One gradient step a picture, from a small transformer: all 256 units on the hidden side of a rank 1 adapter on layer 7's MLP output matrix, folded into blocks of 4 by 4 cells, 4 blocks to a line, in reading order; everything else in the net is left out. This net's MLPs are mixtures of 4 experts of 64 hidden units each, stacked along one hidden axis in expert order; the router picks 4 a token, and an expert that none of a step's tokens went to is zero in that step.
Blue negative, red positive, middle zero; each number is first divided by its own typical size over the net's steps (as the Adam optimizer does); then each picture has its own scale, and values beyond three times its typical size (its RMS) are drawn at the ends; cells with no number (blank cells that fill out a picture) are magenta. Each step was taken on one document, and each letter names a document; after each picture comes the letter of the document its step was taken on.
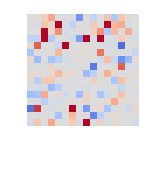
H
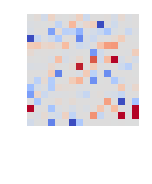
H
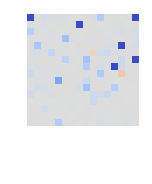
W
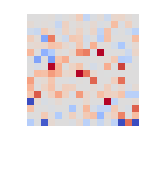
H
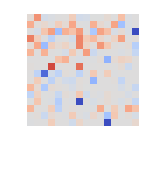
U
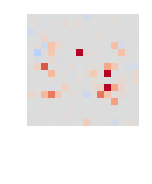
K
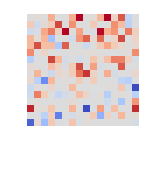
H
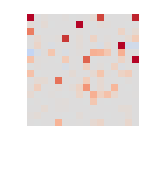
W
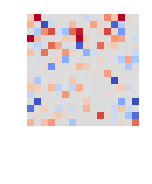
U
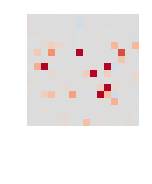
K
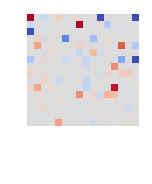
W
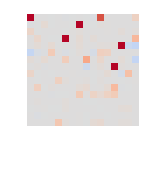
W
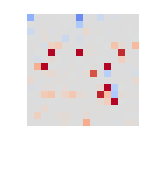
K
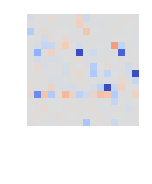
K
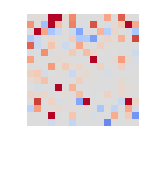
U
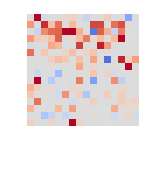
U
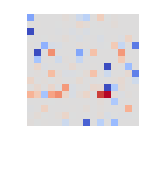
K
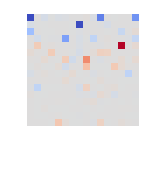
W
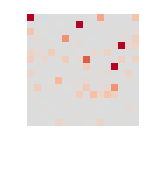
W
